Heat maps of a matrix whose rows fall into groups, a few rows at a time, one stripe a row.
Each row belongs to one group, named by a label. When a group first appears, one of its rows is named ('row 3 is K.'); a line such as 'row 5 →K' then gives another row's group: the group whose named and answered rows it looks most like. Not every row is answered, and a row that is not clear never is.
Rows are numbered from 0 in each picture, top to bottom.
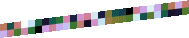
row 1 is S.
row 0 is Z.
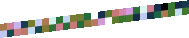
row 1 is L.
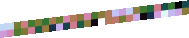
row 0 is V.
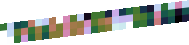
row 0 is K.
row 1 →V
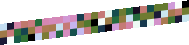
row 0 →L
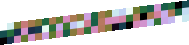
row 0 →V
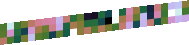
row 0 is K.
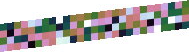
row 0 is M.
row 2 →K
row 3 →S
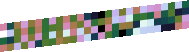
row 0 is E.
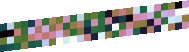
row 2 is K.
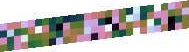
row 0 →Z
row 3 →M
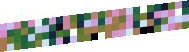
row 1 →L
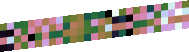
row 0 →K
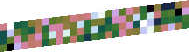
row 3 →E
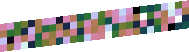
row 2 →L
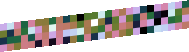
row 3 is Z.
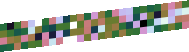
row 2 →Z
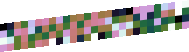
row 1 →L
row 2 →V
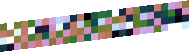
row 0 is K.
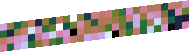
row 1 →M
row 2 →S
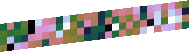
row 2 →K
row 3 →E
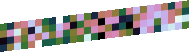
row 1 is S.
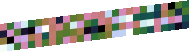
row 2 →E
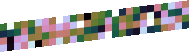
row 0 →K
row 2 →E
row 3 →L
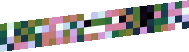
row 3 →L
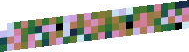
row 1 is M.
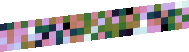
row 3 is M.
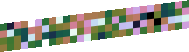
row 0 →M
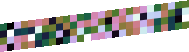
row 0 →E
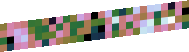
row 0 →M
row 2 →E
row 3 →E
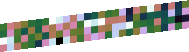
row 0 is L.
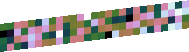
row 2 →M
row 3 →K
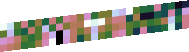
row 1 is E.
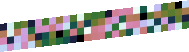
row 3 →Z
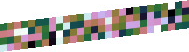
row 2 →M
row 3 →S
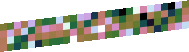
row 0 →M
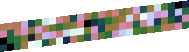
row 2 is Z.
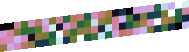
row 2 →S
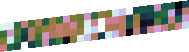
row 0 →V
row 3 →Z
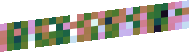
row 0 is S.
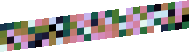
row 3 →S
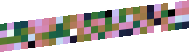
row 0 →K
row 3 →S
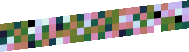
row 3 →S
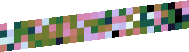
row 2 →V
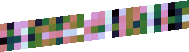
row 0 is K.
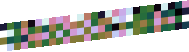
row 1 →V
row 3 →V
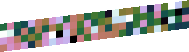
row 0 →K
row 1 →V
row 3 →S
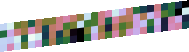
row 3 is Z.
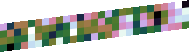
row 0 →L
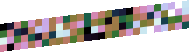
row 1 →K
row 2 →S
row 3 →E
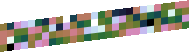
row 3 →E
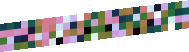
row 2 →K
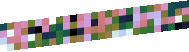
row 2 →Z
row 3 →V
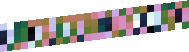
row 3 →L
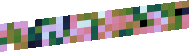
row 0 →L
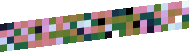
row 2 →L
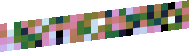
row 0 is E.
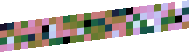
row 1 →E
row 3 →Z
